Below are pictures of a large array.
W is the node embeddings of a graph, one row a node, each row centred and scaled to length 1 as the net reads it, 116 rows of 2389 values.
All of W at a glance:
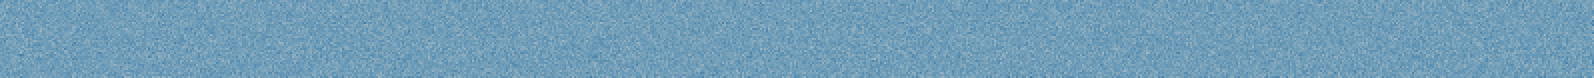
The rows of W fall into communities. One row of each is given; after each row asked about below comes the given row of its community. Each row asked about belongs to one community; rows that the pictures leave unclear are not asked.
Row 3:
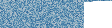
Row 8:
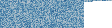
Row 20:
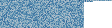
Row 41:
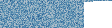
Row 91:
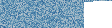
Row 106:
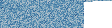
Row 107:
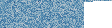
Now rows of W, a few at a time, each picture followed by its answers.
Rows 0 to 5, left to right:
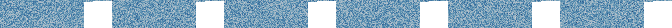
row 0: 106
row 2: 91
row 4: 8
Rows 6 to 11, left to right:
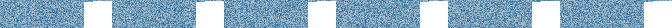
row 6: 3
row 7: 3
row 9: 8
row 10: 3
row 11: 91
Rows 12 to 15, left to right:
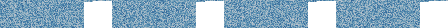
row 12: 8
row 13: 20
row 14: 3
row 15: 3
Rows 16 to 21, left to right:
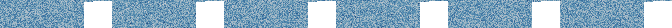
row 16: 107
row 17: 107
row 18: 41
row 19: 8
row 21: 91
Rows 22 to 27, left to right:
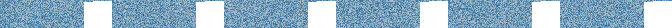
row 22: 107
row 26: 106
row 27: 41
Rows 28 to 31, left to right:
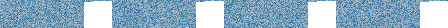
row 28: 3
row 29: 41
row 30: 107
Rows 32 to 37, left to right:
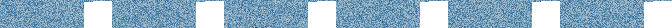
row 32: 91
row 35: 3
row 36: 41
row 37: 107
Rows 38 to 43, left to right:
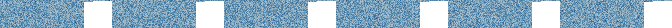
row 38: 91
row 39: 3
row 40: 8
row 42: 8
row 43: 107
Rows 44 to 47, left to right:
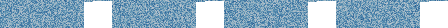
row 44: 8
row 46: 8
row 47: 3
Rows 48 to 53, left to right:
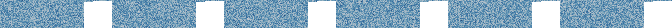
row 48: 91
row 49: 91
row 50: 41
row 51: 8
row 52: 91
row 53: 3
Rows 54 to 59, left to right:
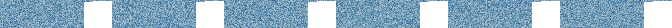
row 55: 3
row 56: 20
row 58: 106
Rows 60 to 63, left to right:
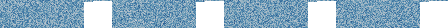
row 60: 91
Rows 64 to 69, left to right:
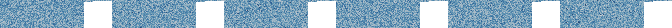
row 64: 106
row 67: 8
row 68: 106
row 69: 107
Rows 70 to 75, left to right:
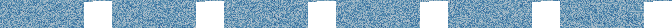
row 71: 3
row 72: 91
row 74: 91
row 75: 8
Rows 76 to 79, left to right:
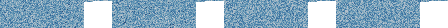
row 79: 107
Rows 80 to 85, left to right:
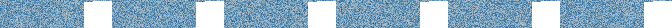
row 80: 20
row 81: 20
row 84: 3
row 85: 91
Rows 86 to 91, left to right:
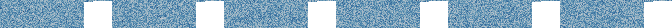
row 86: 41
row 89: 106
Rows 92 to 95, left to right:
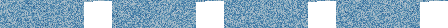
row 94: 107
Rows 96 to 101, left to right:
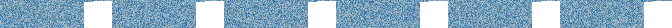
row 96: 91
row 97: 91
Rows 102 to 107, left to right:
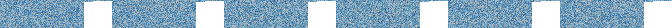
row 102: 8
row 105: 107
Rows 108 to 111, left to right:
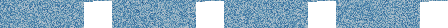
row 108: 107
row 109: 41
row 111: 20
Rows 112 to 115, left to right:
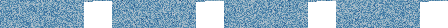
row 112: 8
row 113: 107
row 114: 8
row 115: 3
